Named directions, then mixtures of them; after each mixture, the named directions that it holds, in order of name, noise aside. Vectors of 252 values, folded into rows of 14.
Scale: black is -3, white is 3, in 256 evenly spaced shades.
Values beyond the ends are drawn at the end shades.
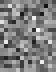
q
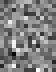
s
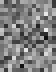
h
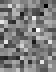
q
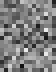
h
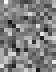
h, s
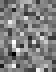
s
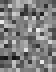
q, s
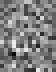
s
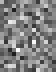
q, s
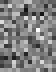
q, s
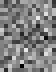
h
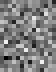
h, q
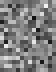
q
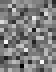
h, q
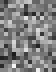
q, s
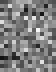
q, s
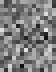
h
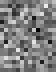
q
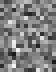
s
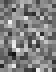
s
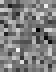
h, q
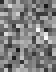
h, q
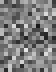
h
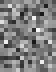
q
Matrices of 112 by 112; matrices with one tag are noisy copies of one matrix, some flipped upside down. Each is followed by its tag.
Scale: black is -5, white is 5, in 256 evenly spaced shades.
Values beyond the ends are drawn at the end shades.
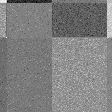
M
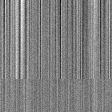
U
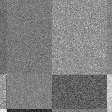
M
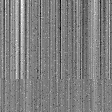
U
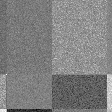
M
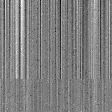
U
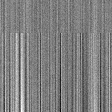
U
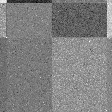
M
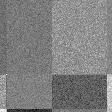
M
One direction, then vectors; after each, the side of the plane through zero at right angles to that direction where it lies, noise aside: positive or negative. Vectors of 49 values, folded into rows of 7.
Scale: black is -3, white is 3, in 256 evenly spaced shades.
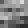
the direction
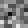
negative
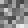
negative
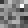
positive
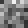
positive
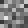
positive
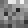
positive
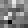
positive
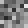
negative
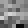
positive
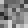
negative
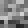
positive
